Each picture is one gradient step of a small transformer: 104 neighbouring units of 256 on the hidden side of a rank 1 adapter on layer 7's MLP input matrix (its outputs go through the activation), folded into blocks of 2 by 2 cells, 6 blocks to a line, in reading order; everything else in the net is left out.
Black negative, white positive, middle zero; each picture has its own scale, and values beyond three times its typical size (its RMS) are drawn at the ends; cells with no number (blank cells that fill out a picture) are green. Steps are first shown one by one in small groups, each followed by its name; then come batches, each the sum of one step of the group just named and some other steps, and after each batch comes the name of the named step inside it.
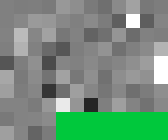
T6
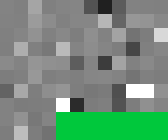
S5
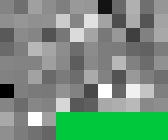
S5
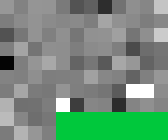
S5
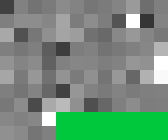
T6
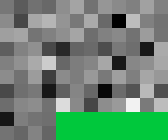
T6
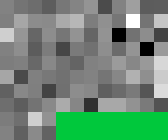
T6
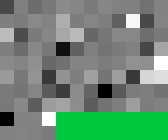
T6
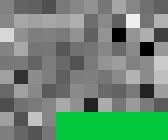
T6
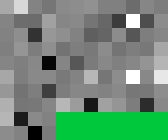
T6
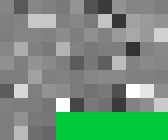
S5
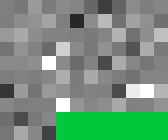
S5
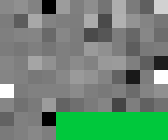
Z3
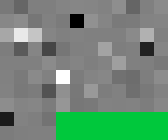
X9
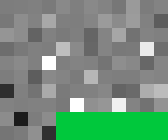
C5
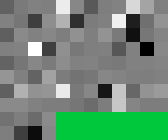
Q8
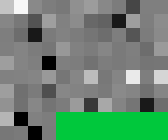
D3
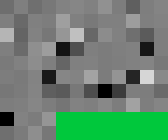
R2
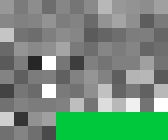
C5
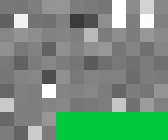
X9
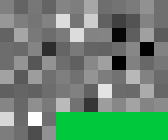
X9
